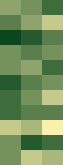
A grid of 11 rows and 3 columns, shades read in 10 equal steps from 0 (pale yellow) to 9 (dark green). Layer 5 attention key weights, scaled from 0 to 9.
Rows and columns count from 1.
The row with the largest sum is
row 3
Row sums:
16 12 23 16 16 19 14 19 5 20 10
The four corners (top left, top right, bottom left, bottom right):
4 7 5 3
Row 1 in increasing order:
4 5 7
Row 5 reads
5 4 7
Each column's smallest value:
2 2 0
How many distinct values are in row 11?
3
